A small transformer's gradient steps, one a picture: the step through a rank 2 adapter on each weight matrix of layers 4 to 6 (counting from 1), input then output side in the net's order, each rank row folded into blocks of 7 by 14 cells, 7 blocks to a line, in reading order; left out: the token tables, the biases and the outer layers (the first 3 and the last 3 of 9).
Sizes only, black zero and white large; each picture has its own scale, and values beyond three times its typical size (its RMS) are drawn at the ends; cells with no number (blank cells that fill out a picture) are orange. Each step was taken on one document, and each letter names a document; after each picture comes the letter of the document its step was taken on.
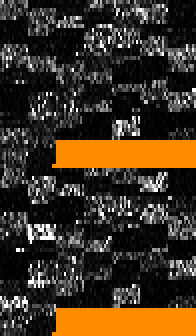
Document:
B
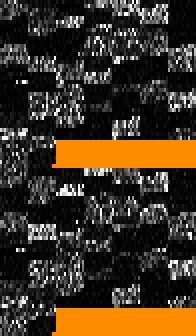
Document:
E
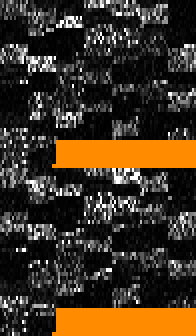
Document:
E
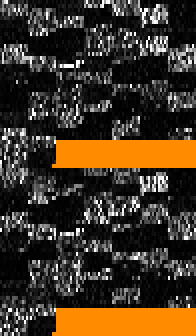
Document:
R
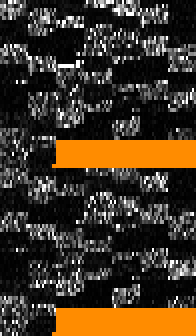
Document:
R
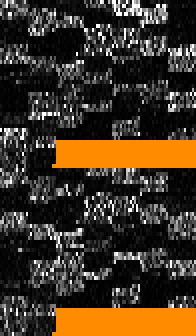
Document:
E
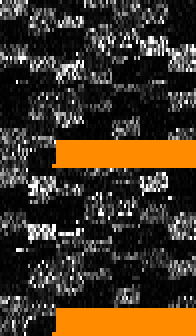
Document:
B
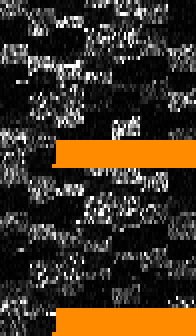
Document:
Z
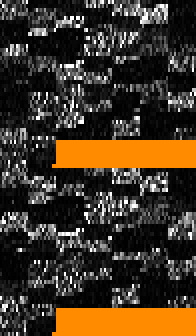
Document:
R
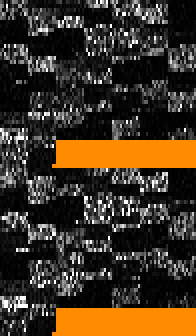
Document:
Z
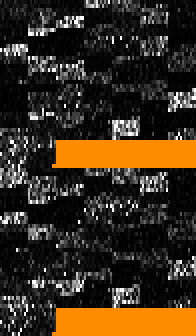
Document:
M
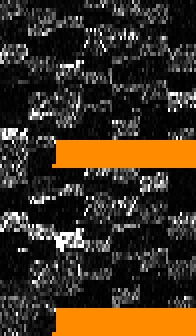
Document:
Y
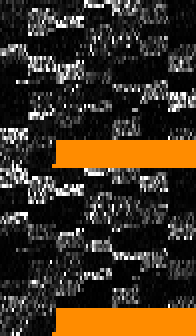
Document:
Y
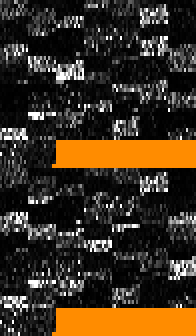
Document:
M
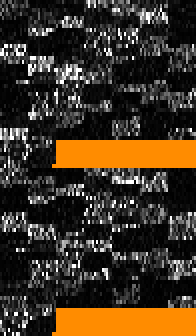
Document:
Y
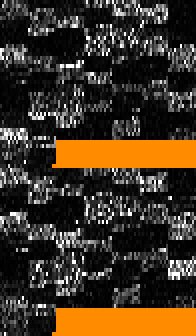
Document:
Z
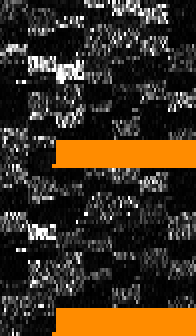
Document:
Y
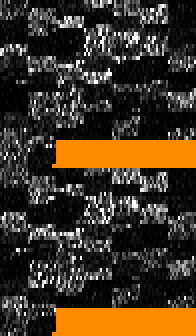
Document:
R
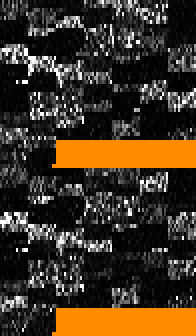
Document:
B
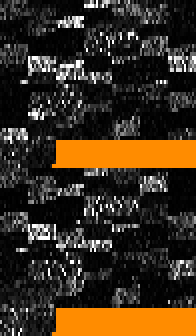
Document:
M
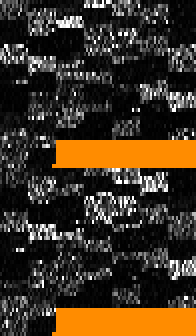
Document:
E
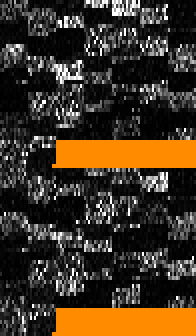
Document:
E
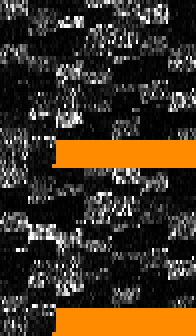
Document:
B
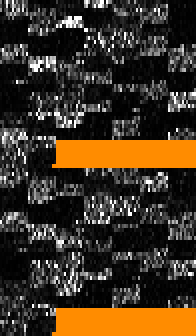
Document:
Z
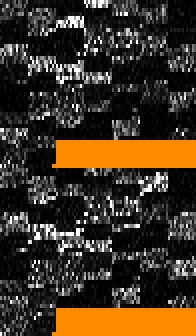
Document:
R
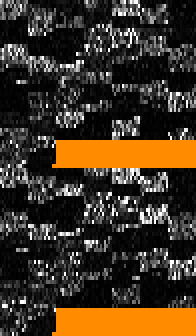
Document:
E
